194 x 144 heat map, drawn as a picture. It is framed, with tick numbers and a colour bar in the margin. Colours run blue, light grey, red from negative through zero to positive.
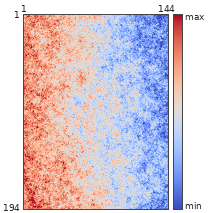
Grain: blotchy. Stripes: none. Slope: up to the left. Ninth with the lowest average: top right. Average level on the scale: 50%. Ninth with the highest average: bottom left.
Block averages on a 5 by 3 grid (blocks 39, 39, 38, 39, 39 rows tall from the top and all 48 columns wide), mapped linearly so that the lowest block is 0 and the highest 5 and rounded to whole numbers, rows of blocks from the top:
530 / 431 / 431 / 531 / 531
